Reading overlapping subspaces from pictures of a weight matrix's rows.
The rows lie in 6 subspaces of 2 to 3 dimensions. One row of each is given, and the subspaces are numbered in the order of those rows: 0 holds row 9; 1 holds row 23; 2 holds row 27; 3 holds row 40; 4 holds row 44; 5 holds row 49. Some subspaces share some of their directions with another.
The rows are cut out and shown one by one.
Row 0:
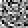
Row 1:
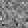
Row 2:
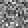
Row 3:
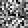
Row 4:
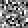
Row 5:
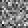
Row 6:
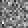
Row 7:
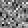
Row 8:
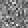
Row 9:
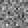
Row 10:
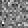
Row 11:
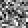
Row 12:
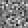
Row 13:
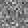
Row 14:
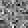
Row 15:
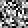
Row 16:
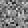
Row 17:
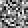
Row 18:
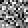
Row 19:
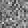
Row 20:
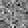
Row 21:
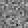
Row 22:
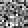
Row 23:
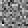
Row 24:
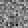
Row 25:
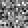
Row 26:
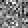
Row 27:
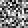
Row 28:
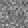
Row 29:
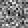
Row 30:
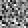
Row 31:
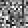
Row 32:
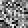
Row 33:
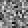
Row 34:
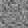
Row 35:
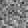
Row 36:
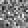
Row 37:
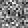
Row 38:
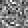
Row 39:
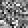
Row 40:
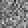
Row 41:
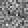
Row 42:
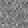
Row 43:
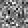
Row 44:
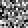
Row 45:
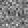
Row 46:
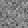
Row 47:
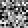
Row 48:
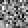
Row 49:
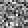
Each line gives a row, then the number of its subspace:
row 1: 3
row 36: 0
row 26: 4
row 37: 2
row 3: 2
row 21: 2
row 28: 4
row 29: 2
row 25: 4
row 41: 2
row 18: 0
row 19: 3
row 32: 4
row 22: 5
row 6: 3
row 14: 4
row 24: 5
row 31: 5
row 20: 4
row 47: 4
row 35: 3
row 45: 2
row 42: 1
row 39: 4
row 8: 3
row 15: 0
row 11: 3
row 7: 1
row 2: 5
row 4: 2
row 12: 2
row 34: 1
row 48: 0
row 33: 0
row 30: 3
